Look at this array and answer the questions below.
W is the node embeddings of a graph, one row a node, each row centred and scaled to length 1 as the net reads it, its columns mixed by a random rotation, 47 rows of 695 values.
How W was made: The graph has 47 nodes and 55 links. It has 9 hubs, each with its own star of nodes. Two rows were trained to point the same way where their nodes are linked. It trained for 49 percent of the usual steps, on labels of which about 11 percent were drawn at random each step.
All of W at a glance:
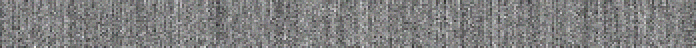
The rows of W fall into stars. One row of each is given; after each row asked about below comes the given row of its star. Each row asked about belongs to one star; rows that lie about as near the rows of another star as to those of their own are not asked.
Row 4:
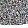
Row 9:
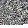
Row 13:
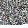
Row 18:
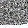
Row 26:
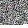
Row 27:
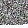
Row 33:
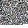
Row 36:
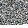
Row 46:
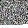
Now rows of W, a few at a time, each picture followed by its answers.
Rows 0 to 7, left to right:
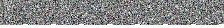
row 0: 36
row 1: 18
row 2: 36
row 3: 27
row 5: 18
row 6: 27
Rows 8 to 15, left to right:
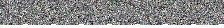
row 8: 46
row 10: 33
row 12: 13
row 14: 9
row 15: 13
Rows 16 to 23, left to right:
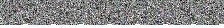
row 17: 46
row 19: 18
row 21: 46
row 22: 26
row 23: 27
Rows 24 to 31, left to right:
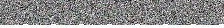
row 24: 9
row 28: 26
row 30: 4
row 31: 26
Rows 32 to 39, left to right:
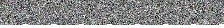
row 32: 13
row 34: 4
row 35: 46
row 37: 36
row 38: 9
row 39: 26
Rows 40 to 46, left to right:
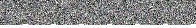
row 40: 46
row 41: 4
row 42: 36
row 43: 27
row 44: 26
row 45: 18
